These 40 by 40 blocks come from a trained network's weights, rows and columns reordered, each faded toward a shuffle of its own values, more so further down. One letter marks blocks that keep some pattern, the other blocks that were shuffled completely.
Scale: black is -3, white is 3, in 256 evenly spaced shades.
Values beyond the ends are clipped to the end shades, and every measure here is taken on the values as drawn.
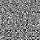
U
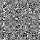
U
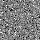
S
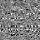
U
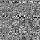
U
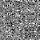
U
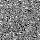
S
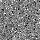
S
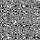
U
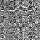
U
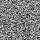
S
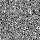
S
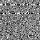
U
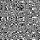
U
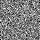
S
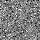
S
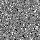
S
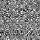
U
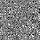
U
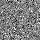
S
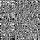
U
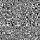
U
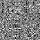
U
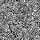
S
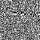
U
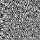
U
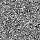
S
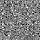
U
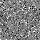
S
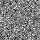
S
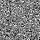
S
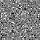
U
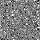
U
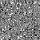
U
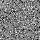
S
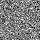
S
